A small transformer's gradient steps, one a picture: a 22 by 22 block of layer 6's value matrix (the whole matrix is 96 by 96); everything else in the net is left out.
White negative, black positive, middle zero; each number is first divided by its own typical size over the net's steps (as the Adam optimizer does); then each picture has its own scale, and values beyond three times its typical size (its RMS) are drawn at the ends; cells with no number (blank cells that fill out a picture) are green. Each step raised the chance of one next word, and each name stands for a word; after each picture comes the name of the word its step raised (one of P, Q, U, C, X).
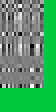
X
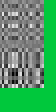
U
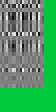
X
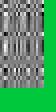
X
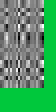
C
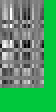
X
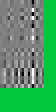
U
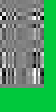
U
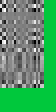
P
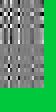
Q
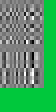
U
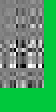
X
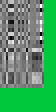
P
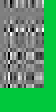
C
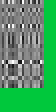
C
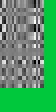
C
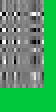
Q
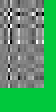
Q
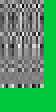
X
